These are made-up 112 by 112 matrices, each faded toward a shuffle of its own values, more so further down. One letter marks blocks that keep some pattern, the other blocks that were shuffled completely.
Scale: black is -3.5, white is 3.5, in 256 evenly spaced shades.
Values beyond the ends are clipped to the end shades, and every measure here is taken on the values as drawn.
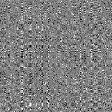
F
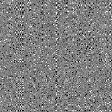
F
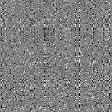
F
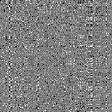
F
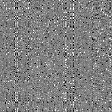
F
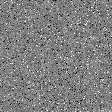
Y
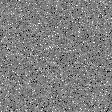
Y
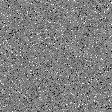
Y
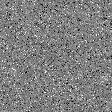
Y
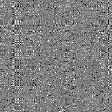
F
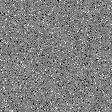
Y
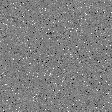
Y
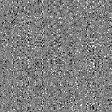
F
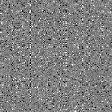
F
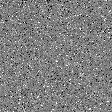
Y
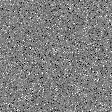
Y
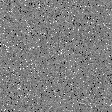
Y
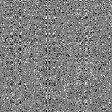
F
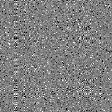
F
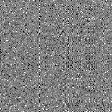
F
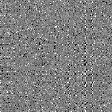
F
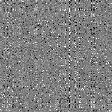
F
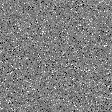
Y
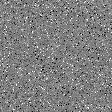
Y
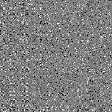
F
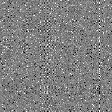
F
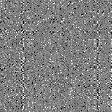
F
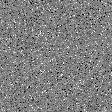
Y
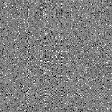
F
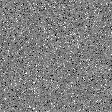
Y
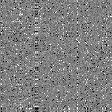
F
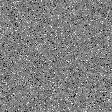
Y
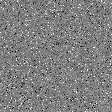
Y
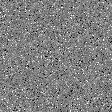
Y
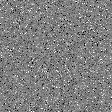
Y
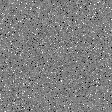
Y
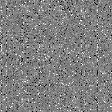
F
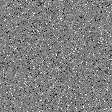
Y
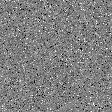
Y
